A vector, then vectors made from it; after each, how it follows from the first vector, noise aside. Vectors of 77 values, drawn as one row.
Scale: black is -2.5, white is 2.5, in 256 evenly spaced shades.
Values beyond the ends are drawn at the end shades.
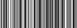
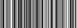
reversed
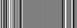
partly zeroed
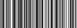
reversed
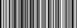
wrapped around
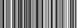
reversed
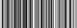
wrapped around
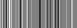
partly zeroed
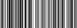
sign-scrambled
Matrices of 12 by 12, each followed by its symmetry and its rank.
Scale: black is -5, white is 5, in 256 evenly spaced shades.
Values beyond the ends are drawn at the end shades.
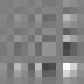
symmetric, rank one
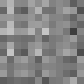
neither, rank two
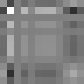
symmetric, rank one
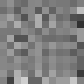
antisymmetric, rank two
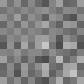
symmetric, rank two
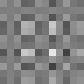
symmetric, rank one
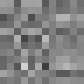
neither, rank two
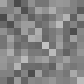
symmetric, full rank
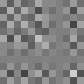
symmetric, rank two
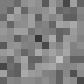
symmetric, full rank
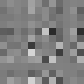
antisymmetric, rank two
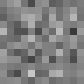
antisymmetric, rank two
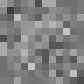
symmetric, full rank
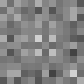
symmetric, rank two
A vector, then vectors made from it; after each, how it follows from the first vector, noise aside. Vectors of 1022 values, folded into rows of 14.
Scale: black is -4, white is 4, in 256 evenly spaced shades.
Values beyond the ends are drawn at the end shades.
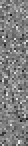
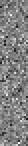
sign-scrambled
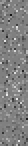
partly zeroed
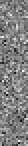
sign-scrambled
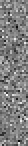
sign-scrambled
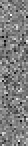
sign-scrambled
